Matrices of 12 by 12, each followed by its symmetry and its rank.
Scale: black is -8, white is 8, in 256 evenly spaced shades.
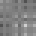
symmetric, rank one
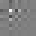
symmetric, rank one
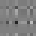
neither, rank one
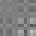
symmetric, rank one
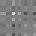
symmetric, rank one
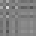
symmetric, rank one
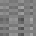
neither, rank one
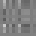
neither, rank one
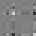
symmetric, rank one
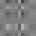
neither, rank one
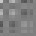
symmetric, rank one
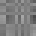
neither, rank one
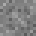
symmetric, full rank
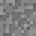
symmetric, full rank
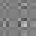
symmetric, rank one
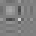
symmetric, rank one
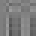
neither, rank one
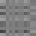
neither, rank one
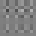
neither, rank one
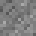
symmetric, full rank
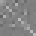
symmetric, full rank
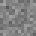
symmetric, full rank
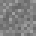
symmetric, full rank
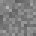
symmetric, full rank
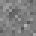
symmetric, full rank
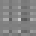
neither, rank one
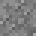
symmetric, full rank
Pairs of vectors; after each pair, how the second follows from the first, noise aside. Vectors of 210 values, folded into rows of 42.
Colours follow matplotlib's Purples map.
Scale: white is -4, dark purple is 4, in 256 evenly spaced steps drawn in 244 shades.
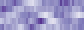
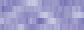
shrunk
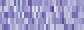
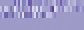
partly zeroed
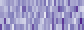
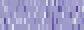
partly zeroed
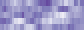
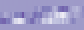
partly zeroed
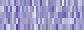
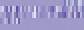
partly zeroed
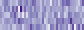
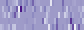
partly zeroed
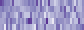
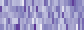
wrapped around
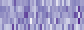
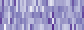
wrapped around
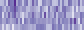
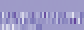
partly zeroed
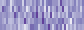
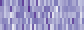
wrapped around
